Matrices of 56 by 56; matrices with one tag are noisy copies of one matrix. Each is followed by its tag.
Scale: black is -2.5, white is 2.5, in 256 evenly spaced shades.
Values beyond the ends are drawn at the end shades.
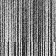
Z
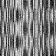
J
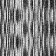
J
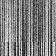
Z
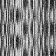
J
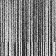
Z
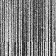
Z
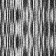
J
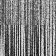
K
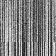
Z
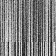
Z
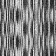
J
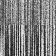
K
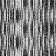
J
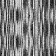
J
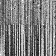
K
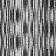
J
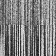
K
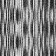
J
